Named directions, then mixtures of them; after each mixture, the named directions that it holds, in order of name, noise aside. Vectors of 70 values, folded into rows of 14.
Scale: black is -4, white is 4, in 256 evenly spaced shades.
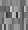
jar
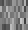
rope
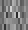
jar, rope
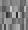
jar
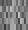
jar, rope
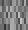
jar, rope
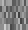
jar, rope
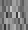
jar, rope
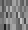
jar, rope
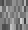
rope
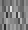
jar, rope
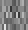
jar, rope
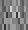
jar, rope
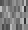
jar, rope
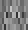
jar, rope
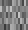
jar, rope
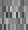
jar, rope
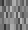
jar, rope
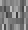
jar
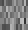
rope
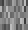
rope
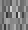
jar, rope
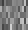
rope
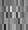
jar, rope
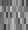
jar, rope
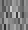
jar, rope
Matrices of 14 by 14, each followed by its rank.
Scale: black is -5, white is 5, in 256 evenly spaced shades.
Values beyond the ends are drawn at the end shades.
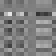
one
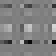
one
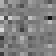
two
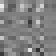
two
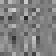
two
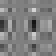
one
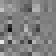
two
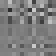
two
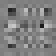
two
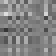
two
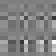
one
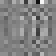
two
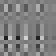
one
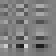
one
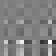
one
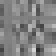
two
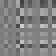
one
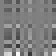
one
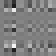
one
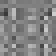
two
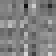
two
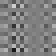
one
